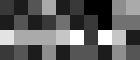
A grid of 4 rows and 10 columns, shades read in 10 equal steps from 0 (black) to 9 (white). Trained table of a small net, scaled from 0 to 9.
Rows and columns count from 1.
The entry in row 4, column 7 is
3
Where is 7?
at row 3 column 5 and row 3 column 9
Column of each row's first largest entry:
4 5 6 4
